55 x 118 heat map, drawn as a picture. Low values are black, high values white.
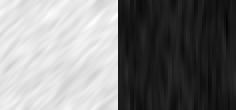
The table splits into one row of 2 panels. Panel 1,1: very high, slanting up to the right, faint in contrast. Panel 1,2: very low, streaked downward, faint in contrast.
